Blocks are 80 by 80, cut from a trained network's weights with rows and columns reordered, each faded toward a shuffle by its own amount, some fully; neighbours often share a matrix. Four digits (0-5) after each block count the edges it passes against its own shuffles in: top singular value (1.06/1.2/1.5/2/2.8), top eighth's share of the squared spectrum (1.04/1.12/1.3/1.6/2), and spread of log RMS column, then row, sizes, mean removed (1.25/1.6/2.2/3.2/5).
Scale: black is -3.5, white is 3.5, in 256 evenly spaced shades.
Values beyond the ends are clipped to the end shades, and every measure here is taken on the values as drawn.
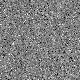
0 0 0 0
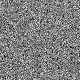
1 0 0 0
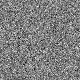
0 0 0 0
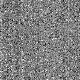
2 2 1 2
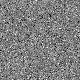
0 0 0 0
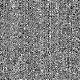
3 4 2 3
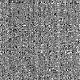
3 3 1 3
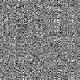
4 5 3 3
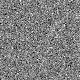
1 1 0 0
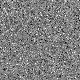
0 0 0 0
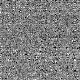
2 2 2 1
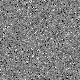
0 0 0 0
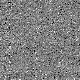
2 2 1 0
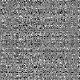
3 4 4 2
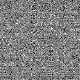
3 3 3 0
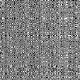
3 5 2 4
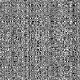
3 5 2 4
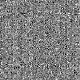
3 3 1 2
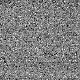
2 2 2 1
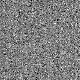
1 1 0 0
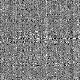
3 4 1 3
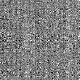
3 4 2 3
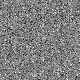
1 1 0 0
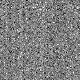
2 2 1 1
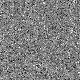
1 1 0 0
